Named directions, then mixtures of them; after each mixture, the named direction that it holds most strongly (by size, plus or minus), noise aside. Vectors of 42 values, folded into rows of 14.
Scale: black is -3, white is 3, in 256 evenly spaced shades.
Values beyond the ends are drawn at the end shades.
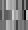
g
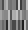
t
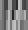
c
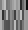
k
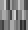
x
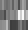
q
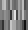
x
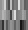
x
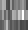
q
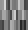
x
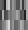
g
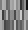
k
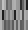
k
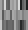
k
